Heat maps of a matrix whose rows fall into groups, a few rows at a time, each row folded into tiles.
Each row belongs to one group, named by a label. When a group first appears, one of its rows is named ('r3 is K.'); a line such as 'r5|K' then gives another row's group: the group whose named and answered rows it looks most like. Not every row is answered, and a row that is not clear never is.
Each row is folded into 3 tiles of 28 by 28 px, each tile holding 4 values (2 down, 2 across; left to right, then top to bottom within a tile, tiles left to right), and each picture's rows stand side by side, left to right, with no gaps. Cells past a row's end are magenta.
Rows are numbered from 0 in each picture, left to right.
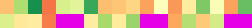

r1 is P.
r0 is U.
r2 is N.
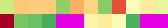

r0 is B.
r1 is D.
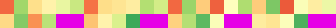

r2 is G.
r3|D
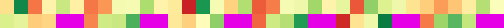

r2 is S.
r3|B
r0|D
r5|B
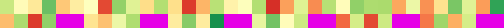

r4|N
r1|S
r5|N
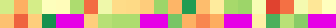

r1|G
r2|D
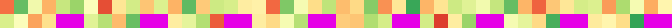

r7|S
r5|S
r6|P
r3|S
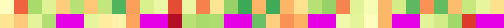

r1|U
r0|S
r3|D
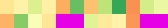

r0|N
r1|U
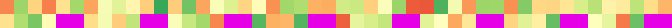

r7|P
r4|B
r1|N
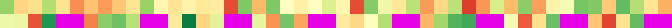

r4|S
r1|B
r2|N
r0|P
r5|G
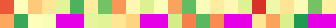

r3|B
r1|D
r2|U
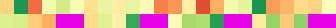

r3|P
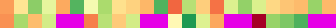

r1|N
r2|G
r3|B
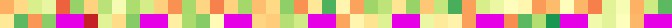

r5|U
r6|B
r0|N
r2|G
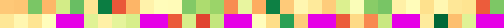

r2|N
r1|D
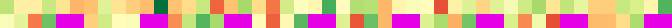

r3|S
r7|S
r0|P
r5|P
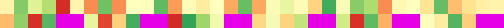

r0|N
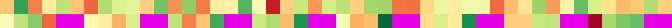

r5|B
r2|D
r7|B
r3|P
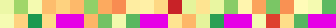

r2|B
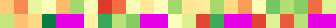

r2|P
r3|N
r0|S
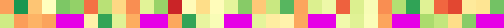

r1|G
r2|G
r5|P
